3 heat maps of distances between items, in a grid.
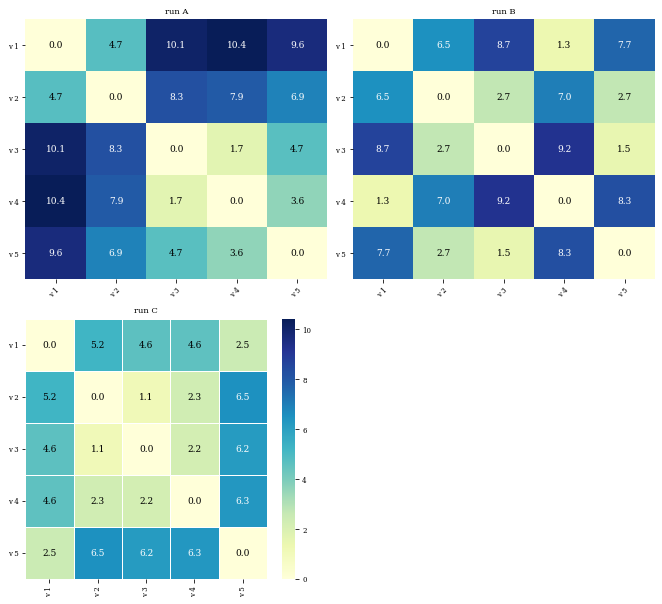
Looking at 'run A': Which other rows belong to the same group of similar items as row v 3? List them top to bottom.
v 4, v 5
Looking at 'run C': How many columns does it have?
5
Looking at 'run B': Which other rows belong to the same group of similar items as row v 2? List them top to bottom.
v 3, v 5
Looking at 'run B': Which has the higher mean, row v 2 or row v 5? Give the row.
v 5
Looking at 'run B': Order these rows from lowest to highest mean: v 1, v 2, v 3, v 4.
v 2, v 3, v 1, v 4
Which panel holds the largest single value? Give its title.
run A
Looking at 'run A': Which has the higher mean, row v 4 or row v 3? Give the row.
v 3
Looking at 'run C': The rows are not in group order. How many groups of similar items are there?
2
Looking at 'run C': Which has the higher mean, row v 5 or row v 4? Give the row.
v 5
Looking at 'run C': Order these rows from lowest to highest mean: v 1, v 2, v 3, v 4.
v 3, v 2, v 4, v 1
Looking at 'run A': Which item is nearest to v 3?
v 4
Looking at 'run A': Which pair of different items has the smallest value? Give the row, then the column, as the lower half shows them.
v 4, v 3
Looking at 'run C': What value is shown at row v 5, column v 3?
6.2
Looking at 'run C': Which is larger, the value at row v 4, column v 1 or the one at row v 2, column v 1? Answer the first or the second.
the second
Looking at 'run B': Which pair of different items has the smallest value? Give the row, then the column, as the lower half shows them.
v 4, v 1
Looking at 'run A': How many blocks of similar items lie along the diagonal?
2
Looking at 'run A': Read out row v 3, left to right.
10.1 8.3 0.0 1.7 4.7
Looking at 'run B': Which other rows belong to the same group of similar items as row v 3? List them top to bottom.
v 2, v 5
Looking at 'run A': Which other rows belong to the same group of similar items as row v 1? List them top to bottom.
v 2
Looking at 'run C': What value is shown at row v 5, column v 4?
6.3
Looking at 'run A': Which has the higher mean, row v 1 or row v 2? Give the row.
v 1
